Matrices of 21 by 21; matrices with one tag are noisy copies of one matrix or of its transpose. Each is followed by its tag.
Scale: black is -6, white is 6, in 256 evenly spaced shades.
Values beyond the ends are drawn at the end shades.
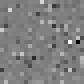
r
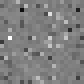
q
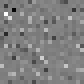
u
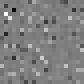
u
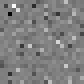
u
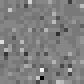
r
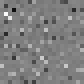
u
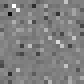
u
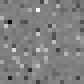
q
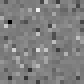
q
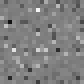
q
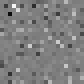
u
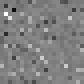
u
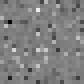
q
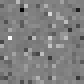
q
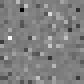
q
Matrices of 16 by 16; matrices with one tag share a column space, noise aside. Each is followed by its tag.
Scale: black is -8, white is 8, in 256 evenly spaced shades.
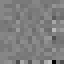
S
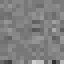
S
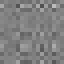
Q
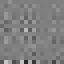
S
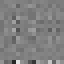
S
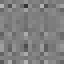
Q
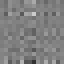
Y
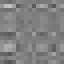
Q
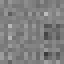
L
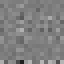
S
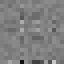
S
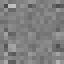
Q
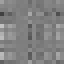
L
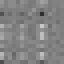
L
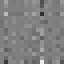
Y
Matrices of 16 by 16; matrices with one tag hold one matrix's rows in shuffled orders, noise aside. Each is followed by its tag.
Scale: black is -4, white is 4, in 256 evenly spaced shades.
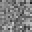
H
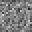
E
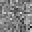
H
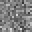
H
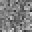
H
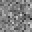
H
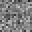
E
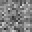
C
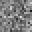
H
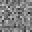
E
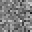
H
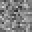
C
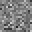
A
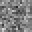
C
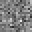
H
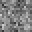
C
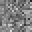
H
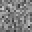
E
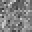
C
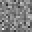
E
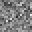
A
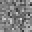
H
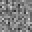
E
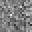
H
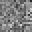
H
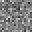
E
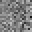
H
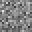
E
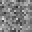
C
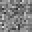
C
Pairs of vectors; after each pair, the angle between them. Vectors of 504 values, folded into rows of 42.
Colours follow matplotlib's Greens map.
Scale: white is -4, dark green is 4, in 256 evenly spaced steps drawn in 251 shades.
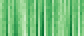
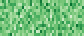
orthogonal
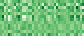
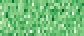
orthogonal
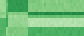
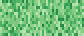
orthogonal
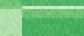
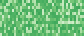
orthogonal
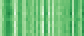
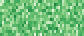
orthogonal
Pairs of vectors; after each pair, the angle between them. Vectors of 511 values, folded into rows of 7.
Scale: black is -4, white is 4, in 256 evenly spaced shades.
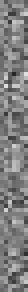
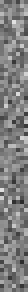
partly aligned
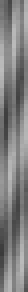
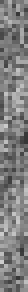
partly opposed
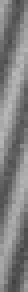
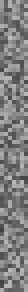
orthogonal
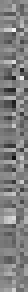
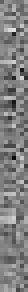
nearly parallel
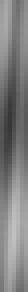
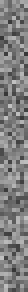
orthogonal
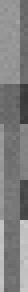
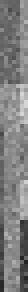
nearly opposite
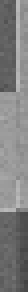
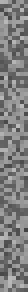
orthogonal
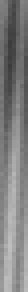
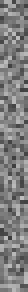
orthogonal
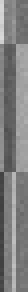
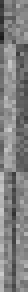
nearly opposite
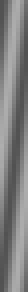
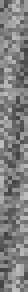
partly aligned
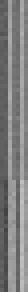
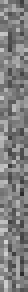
partly opposed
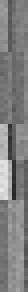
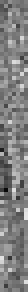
partly opposed
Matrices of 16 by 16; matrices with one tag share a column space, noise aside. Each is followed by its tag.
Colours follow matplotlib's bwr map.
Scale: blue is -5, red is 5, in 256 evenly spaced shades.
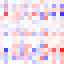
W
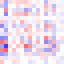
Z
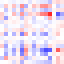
W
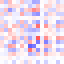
Z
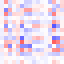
Z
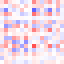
Z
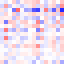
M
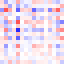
M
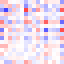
M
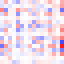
Z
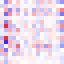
Z
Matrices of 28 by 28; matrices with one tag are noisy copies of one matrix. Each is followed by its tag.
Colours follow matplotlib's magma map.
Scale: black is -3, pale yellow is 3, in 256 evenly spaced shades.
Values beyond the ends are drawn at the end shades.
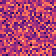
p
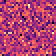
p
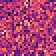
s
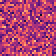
p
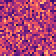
s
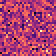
p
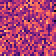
s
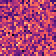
s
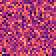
p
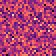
p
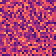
p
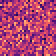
s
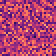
p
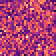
s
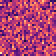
s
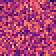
s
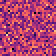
p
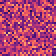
p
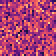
s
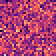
s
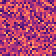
p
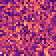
s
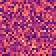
p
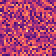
p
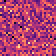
p
